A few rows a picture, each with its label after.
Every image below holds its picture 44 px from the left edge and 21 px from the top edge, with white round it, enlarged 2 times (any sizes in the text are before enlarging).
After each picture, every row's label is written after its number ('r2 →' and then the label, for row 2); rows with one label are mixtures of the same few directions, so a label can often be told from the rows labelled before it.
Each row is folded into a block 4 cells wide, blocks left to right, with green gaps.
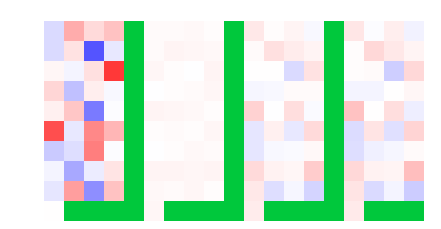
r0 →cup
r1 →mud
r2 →mud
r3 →mud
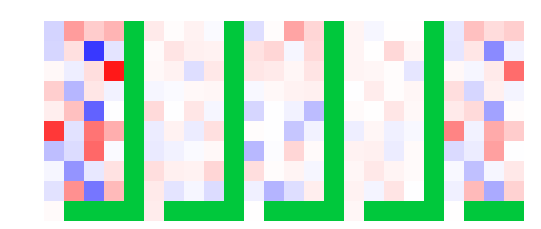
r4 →cup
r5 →mud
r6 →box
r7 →cup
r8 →cup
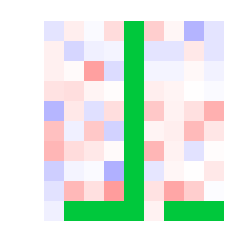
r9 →mud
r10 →box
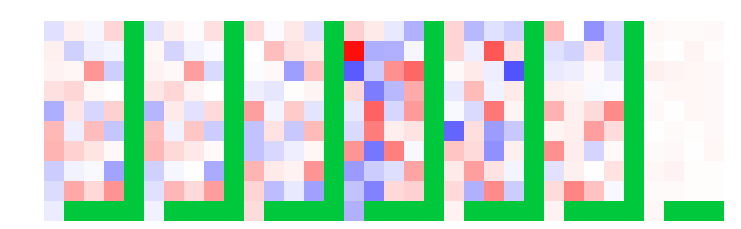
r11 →mud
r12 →mud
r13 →mud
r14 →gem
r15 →cup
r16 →box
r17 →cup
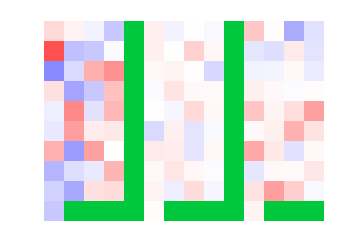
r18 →gem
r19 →cup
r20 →box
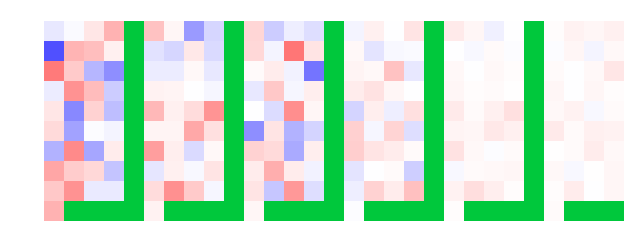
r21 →gem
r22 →box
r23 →cup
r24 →mud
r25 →box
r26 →cup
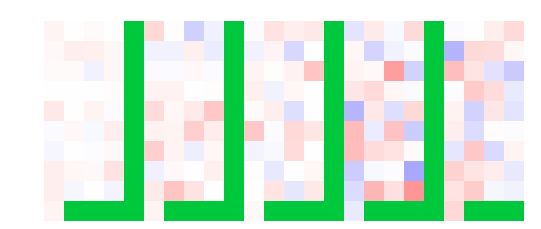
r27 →mud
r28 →box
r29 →cup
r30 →mud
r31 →gem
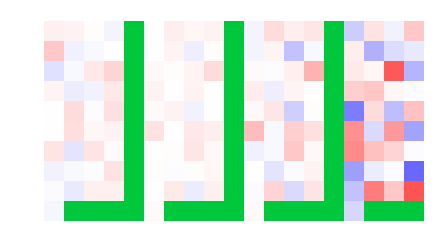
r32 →gem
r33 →cup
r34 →cup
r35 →mud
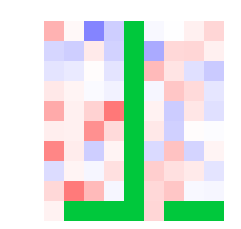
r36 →box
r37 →gem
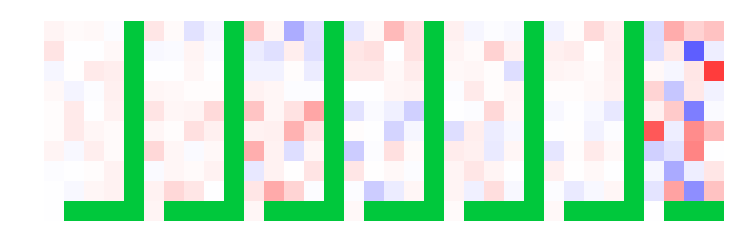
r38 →gem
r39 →box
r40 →box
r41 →box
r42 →cup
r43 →box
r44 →cup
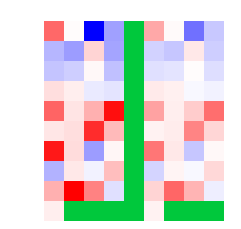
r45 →box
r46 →box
